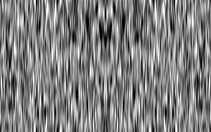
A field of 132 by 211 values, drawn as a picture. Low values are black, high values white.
It is mirror symmetric from left to right. The histogram is bell-shaped. The top middle is the ninth with the lowest average. The grain runs up and down.
